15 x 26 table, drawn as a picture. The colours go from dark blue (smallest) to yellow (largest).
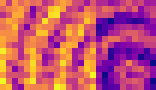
Average level on the scale: 50%. Rings: centred on the bottom right. Seam: vertical, 60% of the way across, the left part higher.
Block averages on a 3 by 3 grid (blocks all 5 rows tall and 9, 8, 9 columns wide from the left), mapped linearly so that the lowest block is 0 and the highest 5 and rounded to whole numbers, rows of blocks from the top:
540 | 540 | 550
